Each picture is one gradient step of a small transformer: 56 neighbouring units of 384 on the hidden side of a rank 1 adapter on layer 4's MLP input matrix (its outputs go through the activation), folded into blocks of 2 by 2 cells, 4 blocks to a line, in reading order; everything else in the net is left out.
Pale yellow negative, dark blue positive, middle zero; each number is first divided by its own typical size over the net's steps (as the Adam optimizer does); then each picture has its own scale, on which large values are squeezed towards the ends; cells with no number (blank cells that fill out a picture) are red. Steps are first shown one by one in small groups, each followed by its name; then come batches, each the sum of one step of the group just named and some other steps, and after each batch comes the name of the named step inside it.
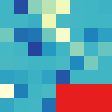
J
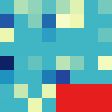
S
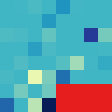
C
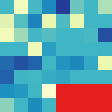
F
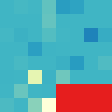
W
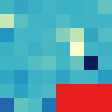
C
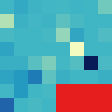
S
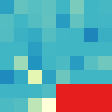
W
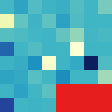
F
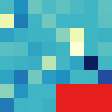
J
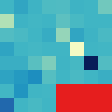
S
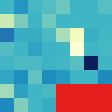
J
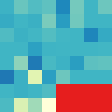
W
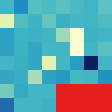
J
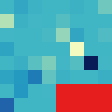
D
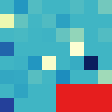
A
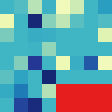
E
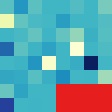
A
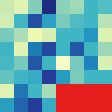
E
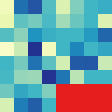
E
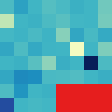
D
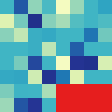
E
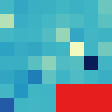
D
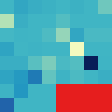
D
